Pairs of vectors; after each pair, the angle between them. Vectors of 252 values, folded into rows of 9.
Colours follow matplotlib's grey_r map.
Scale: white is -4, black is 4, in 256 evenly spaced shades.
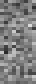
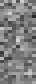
partly opposed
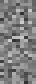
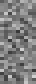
partly opposed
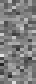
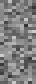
nearly parallel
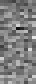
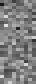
partly aligned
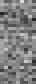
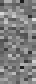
nearly opposite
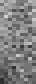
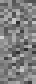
orthogonal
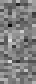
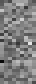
partly opposed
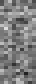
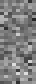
partly opposed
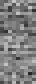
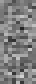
partly opposed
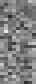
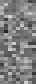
nearly opposite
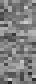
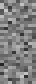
partly opposed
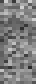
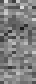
nearly parallel
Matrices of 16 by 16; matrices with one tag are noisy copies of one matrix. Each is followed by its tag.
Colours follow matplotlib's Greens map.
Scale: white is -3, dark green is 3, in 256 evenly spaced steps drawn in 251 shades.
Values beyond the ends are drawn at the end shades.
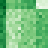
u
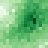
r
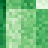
u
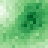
r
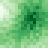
r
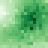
r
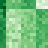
u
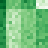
u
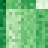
u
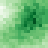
r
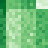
u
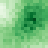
r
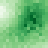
r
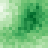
r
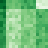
u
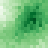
r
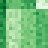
u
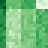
u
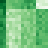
u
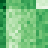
u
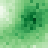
r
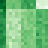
u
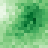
r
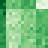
u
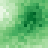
r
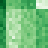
u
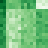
u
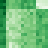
u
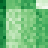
u
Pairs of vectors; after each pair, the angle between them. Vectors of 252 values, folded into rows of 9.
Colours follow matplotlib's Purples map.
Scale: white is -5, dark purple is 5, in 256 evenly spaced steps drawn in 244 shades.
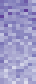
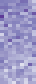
nearly parallel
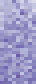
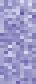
partly aligned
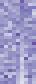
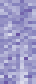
nearly parallel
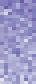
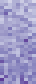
nearly opposite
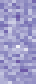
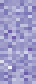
orthogonal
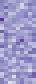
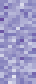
nearly parallel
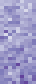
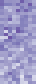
nearly opposite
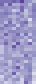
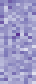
partly aligned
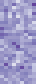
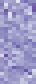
partly aligned
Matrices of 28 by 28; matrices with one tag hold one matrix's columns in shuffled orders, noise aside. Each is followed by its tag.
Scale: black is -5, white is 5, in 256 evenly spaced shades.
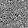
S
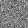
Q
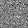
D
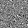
S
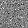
D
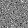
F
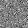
Q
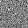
Q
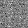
D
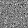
D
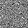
D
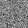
S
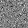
Q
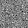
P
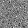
F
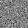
F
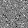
S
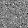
D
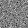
F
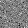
F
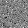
F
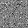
D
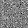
D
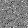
F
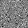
S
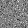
Q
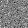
F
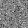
P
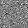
D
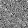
Q
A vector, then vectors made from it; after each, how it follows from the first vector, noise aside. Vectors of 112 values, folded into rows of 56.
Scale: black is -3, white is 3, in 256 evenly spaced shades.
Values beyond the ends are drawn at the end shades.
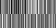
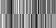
sign-scrambled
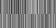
shrunk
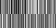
copied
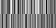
sign-scrambled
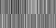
shrunk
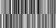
sign-scrambled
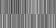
shrunk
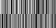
sign-scrambled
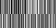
copied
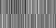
shrunk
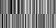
sign-scrambled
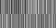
shrunk
